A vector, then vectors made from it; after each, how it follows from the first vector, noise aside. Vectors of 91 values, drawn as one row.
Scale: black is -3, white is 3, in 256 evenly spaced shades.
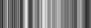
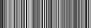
sign-scrambled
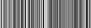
sign-scrambled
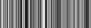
sign-scrambled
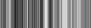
wrapped around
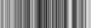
wrapped around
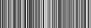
sign-scrambled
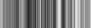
wrapped around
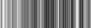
wrapped around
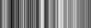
wrapped around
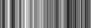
wrapped around
